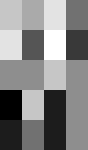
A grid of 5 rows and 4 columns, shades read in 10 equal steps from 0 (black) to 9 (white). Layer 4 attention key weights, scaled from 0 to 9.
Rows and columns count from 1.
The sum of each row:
25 22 22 13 11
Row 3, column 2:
5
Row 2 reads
8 3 9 2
